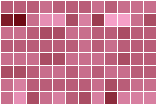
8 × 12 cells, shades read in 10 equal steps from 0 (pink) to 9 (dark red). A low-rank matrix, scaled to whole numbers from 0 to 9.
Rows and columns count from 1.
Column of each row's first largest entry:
1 2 4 1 4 1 9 9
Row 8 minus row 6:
-2 -4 1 0 -1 0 2 -2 4 -1 -2 -2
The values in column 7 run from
2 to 5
